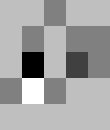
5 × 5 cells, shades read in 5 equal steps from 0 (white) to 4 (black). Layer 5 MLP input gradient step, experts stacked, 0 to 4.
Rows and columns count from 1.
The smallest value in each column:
1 0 1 1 1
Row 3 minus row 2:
0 2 0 1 0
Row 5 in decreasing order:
1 1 1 1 1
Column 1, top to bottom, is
1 1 1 2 1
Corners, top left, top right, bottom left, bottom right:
1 1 1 1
